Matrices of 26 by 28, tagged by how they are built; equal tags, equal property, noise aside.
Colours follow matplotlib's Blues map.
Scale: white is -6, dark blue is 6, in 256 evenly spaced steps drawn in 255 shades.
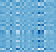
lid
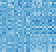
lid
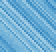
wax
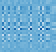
lid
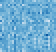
lid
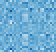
lid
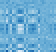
lid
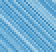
wax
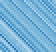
wax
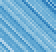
wax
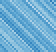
wax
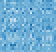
lid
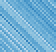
wax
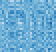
lid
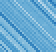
wax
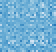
lid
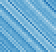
wax
